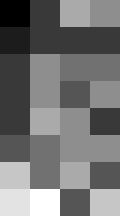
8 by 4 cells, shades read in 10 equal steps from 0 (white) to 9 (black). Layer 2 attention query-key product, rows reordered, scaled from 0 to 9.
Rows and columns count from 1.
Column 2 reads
7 7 4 4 3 5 5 0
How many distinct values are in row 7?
4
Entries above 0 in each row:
4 4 4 4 4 4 4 3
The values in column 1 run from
1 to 9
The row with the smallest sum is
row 8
